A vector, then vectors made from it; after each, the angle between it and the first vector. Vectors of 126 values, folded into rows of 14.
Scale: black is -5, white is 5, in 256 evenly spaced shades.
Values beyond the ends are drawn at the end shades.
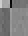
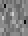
orthogonal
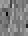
partly aligned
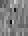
partly opposed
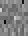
orthogonal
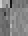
nearly parallel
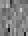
partly aligned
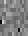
orthogonal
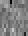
partly aligned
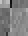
nearly parallel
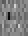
orthogonal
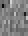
partly opposed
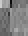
nearly parallel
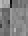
nearly parallel
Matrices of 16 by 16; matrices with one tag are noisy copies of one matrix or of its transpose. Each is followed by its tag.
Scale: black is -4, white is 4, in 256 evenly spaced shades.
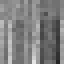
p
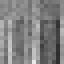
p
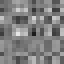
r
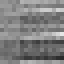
p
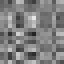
r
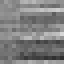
p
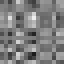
r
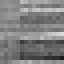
p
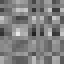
r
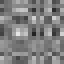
r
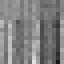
p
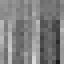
p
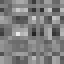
r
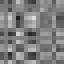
r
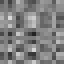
r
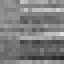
p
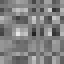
r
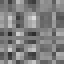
r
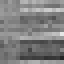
p
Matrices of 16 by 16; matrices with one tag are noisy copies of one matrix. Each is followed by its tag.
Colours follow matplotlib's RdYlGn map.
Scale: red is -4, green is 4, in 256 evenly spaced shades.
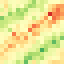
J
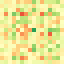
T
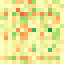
T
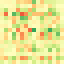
T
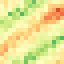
J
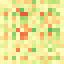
T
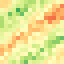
J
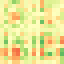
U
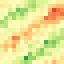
J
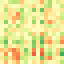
U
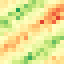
J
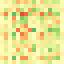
T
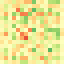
T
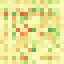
T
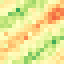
J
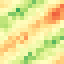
J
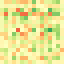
T
